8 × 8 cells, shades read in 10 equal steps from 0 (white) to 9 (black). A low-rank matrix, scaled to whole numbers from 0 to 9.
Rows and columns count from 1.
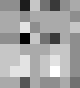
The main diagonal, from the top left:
4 3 1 2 3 1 2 5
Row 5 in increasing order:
2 2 2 2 3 3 3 4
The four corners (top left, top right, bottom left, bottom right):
4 3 3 5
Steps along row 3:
same down up down same same down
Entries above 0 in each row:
8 8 8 8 8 8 7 8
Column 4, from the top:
2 3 4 2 3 3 3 3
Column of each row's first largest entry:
3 3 4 3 8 8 8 3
